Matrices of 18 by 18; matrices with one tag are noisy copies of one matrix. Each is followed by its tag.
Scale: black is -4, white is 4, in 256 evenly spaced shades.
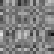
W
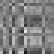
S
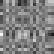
W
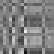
S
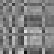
S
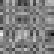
W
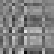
S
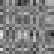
W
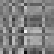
S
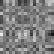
W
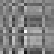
S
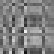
S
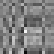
S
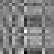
S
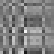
S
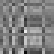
S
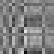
S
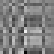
S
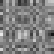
W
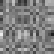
W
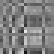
S
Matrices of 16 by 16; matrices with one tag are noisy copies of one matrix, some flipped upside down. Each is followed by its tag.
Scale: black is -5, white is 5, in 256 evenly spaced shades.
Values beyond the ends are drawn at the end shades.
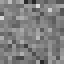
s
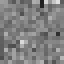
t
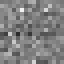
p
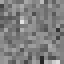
t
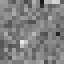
t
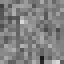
t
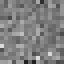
s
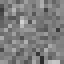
t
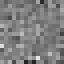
s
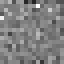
s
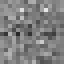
p
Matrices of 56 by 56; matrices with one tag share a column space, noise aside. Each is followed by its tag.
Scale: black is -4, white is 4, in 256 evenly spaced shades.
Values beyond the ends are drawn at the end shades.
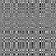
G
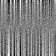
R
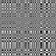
G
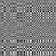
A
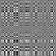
A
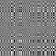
A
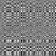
A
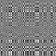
A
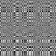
A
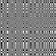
G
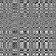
G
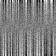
R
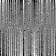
R
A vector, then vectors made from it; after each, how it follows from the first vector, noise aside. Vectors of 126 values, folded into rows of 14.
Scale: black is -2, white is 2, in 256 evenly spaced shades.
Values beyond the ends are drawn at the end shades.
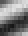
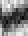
wrapped around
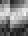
wrapped around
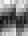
wrapped around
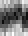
wrapped around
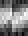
wrapped around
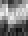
wrapped around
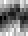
wrapped around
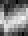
wrapped around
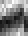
wrapped around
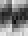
wrapped around
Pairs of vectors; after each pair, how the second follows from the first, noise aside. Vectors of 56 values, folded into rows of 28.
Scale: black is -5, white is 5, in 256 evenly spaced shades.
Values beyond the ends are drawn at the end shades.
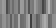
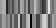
scaled up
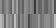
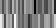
scaled up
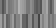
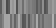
shuffled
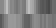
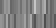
shuffled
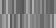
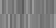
shrunk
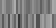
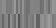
shrunk
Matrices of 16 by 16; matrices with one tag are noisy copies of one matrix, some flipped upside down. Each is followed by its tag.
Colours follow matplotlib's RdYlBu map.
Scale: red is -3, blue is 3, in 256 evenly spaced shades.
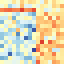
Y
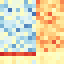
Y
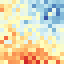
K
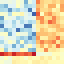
Y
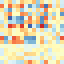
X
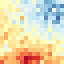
K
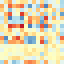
X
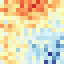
K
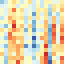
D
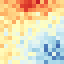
K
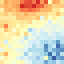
K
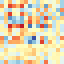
X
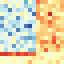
Y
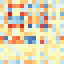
X
